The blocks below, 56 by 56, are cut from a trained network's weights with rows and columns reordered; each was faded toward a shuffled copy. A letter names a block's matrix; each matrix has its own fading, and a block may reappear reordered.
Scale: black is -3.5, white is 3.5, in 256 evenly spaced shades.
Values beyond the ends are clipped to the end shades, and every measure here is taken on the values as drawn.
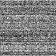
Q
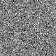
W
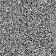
W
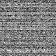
Q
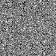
W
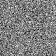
W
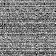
Q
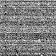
Q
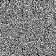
W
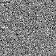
W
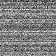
Q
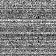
Q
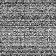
Q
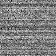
Q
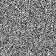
W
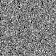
W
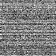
Q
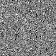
W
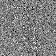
W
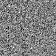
W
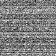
Q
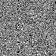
W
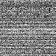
Q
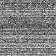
Q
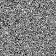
W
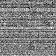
Q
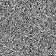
W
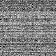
Q
